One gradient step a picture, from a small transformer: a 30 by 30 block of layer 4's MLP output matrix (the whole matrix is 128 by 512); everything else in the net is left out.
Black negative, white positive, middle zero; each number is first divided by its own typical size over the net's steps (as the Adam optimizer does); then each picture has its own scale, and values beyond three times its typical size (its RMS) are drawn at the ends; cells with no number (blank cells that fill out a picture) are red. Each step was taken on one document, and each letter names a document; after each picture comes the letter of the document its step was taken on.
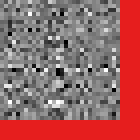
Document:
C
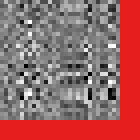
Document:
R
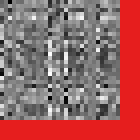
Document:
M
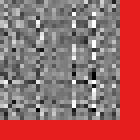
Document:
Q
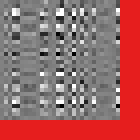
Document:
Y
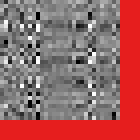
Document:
Q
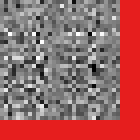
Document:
Q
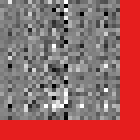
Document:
C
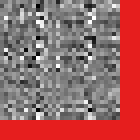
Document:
Q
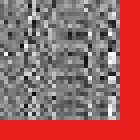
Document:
R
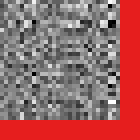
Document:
R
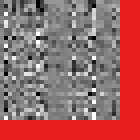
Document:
Q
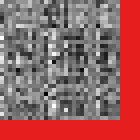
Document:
M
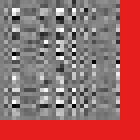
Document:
Y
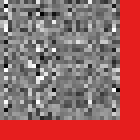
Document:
Q
